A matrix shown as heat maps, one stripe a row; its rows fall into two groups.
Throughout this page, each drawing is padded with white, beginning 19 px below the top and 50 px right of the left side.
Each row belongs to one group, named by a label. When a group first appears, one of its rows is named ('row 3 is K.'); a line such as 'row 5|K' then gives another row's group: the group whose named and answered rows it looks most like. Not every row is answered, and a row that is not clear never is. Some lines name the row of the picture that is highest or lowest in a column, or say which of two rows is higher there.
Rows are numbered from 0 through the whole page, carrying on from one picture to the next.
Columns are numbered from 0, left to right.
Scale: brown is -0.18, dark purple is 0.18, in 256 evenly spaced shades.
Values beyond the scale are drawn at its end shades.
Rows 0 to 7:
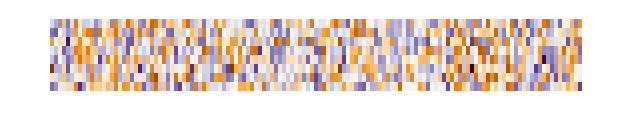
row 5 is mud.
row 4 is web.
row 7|web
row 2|mud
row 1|web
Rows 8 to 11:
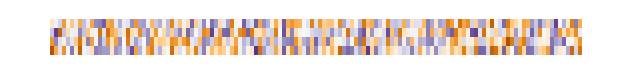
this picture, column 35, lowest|11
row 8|mud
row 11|mud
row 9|web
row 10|mud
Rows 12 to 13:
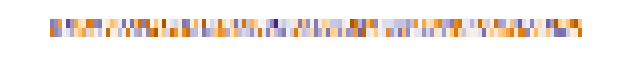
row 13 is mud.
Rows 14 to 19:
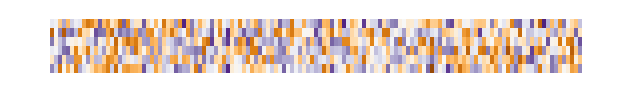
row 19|web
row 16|web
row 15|mud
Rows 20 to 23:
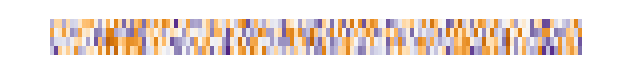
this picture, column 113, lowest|20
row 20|web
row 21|mud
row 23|web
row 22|web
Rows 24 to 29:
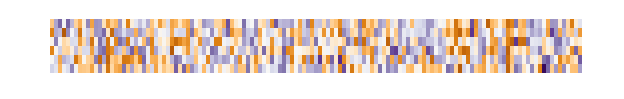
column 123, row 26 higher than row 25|No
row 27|mud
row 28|web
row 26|mud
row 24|mud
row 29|web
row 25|mud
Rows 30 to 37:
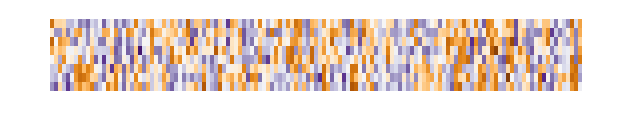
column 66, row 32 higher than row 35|No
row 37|web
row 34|mud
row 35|web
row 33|mud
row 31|mud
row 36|web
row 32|mud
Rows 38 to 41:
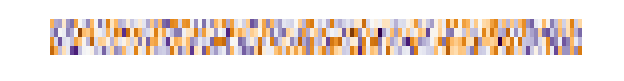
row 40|mud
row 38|mud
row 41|mud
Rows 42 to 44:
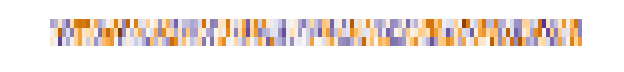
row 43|web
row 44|mud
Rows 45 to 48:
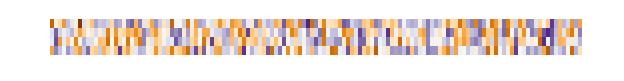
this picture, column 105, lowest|48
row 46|web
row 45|mud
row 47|web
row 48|mud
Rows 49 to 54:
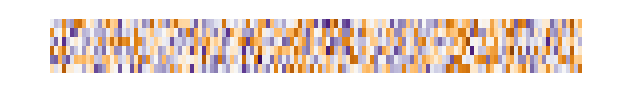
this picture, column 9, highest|51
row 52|mud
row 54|mud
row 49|mud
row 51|web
